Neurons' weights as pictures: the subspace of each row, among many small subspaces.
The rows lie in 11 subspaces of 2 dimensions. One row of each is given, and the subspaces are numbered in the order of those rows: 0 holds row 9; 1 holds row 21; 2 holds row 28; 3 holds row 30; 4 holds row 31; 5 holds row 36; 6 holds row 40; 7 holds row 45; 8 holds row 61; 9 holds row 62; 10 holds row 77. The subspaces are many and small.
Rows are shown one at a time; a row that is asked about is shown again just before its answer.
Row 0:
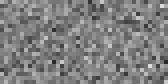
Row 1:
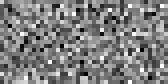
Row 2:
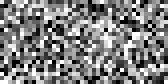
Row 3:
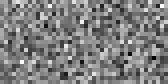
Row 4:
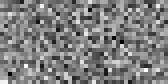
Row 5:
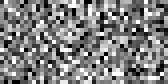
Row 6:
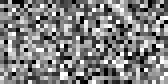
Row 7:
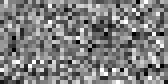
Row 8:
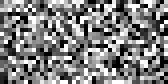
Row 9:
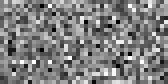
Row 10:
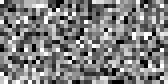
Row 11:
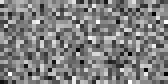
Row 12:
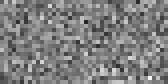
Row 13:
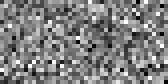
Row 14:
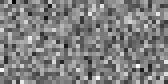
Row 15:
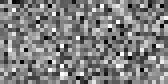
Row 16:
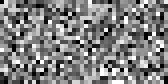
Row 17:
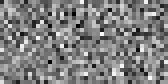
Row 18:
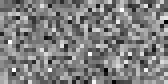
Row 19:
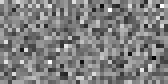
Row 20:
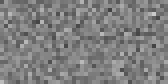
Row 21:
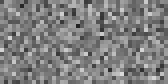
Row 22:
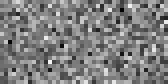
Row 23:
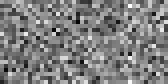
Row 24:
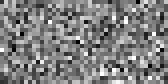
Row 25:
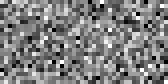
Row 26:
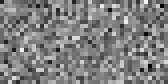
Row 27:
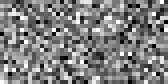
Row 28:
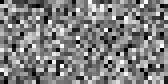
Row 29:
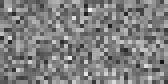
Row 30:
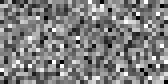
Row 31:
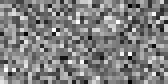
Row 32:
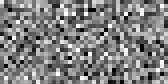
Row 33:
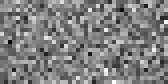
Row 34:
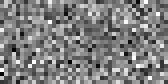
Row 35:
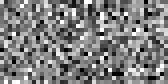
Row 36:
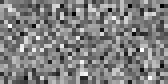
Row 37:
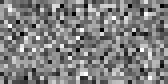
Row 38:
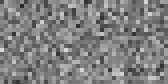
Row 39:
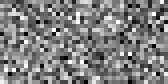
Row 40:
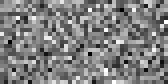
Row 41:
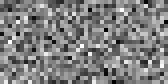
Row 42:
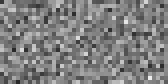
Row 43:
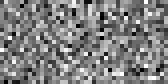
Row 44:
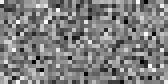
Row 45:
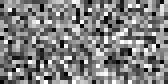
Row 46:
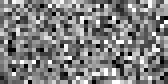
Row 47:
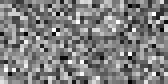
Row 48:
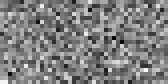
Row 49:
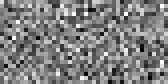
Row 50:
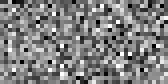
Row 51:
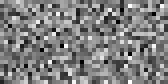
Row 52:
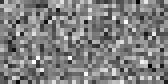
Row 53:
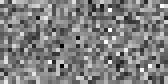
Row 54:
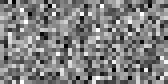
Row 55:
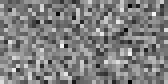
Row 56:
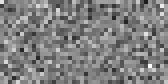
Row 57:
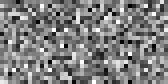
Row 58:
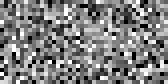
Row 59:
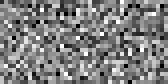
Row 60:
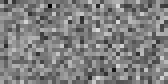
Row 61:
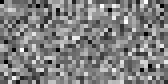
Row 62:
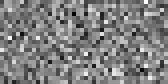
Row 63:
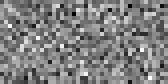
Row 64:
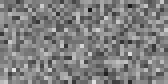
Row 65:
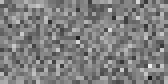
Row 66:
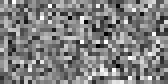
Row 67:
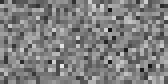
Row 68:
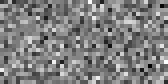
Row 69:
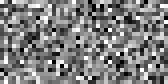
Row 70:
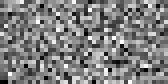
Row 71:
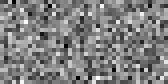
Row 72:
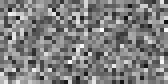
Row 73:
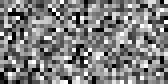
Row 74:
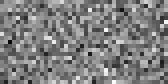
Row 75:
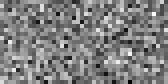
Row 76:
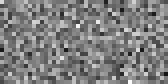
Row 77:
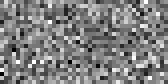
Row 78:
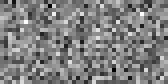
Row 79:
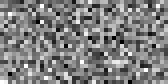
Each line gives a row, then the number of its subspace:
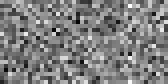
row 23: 4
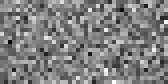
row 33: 6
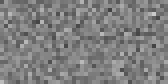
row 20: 9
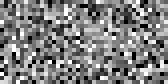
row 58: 10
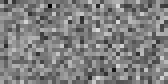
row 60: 3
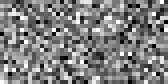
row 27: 4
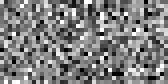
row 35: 1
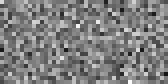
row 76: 1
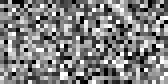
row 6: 0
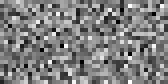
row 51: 5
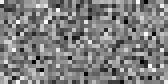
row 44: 8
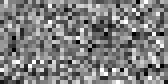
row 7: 3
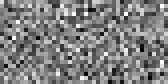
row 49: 7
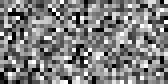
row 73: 4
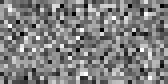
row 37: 5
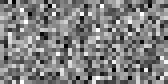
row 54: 10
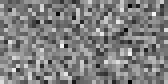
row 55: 7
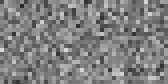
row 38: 1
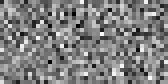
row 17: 9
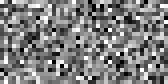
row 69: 2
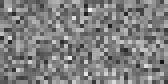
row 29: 7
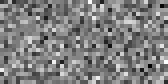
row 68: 3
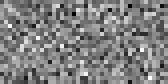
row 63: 5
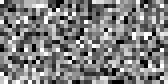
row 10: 0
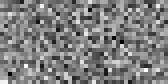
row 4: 9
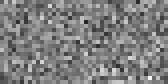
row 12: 2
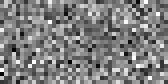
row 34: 10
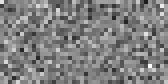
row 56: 8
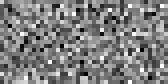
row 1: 5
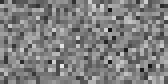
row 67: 2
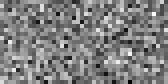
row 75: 7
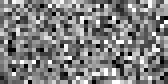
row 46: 0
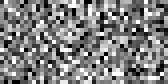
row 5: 1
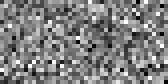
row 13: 3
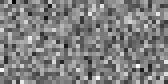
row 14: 10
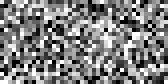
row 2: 3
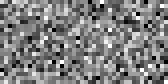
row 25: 3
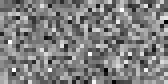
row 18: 6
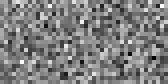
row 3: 8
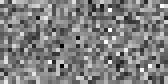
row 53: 2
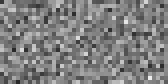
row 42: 0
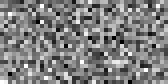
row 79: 9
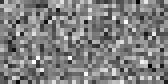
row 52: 8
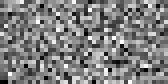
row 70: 9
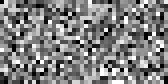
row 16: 2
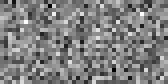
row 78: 10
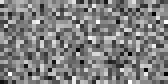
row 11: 1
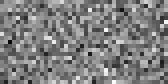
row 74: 6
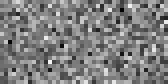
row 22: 6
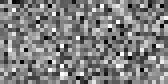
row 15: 0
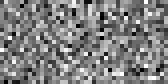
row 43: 1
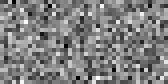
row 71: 10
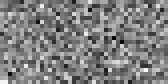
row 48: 9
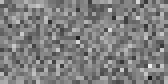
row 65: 2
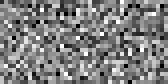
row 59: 7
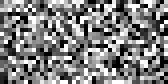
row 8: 6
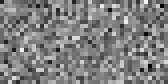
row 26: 8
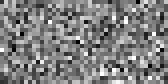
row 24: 2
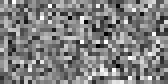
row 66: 2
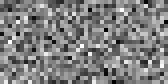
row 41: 6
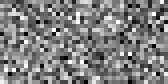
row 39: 4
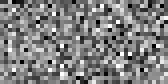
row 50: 0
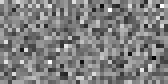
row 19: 8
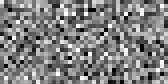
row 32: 7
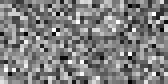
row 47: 4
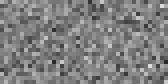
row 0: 3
